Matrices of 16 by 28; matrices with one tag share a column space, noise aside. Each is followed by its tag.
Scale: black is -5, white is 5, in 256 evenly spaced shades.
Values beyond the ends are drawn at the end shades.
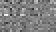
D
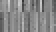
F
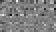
D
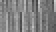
F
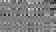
D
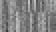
F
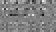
D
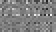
D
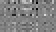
D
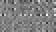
D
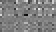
D
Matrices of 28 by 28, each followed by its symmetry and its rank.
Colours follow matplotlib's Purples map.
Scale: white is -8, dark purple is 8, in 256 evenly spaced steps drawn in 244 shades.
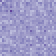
symmetric, rank three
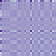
symmetric, rank one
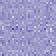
neither, rank five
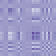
symmetric, rank one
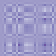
symmetric, rank one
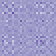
symmetric, rank three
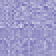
neither, rank five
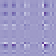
symmetric, rank one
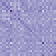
symmetric, rank five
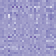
neither, rank five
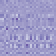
neither, rank three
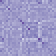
symmetric, rank five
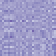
neither, rank three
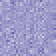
neither, rank five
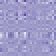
neither, rank three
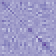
symmetric, rank five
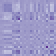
symmetric, rank three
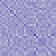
symmetric, rank five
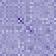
symmetric, rank five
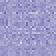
neither, rank five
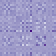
symmetric, rank three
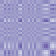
symmetric, rank one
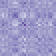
symmetric, rank three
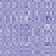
neither, rank three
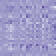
neither, rank three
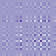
symmetric, rank one
